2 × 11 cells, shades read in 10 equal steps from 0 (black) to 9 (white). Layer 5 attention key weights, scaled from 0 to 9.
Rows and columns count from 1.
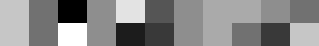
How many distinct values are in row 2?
7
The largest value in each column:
7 4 9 5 8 3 5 6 6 5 7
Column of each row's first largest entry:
5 3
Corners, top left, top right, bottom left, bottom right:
7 4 7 7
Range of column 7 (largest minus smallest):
0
